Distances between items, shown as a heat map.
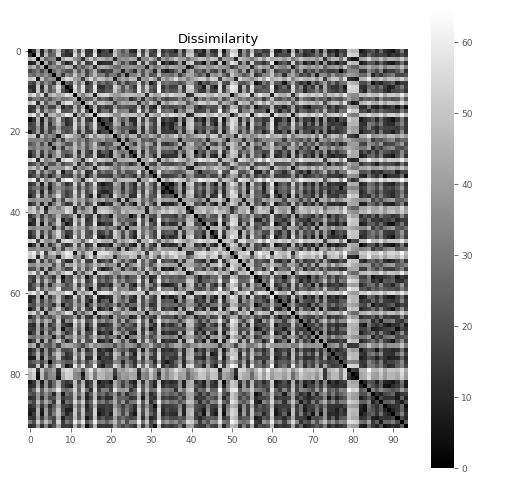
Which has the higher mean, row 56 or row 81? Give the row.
81
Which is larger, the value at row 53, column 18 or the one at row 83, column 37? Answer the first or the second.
the first
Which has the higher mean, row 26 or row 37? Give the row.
37
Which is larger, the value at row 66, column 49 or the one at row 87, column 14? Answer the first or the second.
the first
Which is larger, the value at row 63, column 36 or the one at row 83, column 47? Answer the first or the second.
the second
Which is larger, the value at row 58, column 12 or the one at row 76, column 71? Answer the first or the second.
the second
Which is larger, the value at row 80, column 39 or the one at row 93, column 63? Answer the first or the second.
the first
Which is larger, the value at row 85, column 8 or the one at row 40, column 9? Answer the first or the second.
the second
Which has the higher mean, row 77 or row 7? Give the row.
7
